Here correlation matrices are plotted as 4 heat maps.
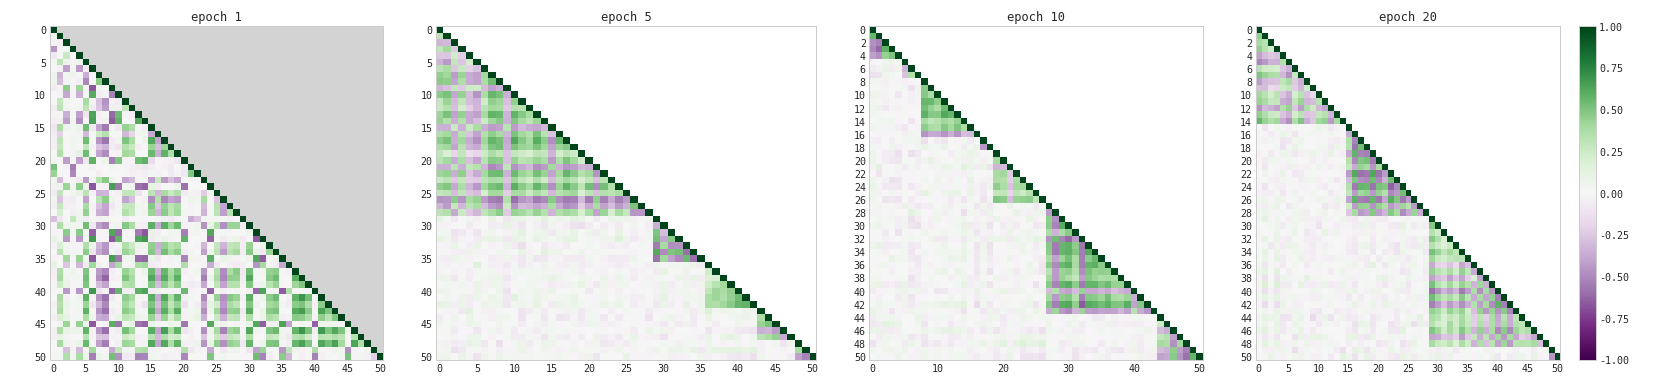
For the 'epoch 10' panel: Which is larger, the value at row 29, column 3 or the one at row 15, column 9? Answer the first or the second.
the second
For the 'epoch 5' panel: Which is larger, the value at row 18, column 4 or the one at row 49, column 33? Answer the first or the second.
the second
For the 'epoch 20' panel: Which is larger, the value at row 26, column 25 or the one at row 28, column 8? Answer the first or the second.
the second
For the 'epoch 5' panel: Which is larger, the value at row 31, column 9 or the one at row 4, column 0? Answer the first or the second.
the first
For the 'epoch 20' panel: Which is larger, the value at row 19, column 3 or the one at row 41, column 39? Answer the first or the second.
the second
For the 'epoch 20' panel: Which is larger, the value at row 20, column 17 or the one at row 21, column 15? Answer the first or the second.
the first
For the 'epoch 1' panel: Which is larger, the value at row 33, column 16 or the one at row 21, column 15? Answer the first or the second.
the second
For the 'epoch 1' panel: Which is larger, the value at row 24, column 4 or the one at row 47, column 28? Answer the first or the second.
the first
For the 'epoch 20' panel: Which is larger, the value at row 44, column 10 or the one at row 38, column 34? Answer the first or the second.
the first
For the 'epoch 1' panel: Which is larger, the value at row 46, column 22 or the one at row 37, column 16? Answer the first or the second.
the first
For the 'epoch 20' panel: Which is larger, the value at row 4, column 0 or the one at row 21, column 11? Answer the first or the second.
the second
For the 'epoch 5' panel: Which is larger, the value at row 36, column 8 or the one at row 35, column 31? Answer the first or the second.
the first
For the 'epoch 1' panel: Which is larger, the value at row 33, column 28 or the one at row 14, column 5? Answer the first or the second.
the first
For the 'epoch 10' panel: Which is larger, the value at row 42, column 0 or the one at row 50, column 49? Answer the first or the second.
the second
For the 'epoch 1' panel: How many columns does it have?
51
